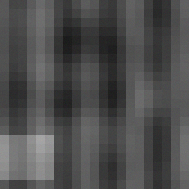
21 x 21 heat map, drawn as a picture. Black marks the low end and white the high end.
The ninth with the highest average is the bottom left. Upright stripes repeat 4 times across the table. An odd patch, higher than its surroundings, sits in the bottom left. Overall the values sit about 30% of the way up the scale. Values change most from cell to cell in the bottom left.
